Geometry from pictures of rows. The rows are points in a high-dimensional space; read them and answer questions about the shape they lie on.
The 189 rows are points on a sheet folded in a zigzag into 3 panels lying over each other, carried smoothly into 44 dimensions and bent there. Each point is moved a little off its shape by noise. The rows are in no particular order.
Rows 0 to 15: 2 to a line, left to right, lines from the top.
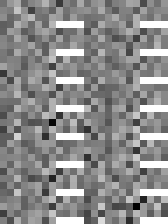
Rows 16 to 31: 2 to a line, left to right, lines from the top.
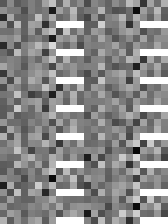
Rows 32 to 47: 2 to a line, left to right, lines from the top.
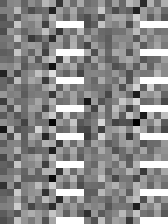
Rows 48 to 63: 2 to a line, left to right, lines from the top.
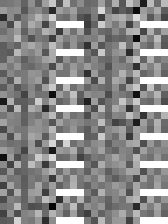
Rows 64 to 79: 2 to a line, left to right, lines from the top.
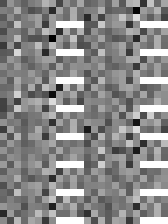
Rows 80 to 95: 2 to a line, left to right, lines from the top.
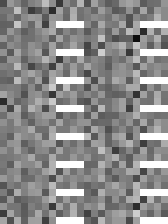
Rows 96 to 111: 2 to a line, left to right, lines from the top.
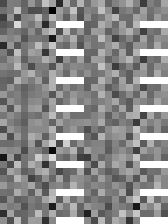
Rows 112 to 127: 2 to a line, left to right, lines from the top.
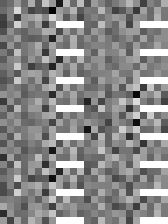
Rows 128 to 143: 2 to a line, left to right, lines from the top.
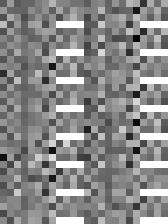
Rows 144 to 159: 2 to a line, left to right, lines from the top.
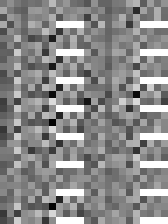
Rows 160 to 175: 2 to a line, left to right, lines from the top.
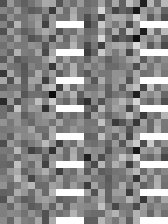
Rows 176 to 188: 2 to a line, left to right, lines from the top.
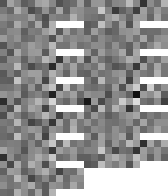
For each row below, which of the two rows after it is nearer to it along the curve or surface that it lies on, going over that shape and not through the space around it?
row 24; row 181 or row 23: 181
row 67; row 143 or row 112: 143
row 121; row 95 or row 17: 95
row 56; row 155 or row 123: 155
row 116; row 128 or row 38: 38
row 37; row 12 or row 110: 12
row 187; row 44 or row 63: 44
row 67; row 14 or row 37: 37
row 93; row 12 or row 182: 182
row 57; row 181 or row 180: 181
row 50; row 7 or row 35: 35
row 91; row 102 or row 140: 102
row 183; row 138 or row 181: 138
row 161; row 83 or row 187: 187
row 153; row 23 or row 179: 179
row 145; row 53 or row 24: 24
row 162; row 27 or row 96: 96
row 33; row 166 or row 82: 166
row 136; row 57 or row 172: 57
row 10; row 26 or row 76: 76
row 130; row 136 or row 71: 71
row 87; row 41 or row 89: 89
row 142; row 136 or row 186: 186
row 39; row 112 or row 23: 112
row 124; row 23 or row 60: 23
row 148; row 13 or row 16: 13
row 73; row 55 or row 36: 36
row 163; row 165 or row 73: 73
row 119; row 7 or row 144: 144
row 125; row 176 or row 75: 176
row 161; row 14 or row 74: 14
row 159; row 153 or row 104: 104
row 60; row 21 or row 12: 12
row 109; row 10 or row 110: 10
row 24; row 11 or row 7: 7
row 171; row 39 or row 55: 39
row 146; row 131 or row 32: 131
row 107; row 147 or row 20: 20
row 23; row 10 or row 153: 10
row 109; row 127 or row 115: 127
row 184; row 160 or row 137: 160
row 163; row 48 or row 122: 48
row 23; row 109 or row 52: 52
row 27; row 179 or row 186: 186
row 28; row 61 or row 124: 61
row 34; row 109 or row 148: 109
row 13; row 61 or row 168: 168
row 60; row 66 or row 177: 66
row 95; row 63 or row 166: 166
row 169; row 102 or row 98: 102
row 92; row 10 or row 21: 21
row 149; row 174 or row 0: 0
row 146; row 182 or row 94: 94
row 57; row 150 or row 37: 37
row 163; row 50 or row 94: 50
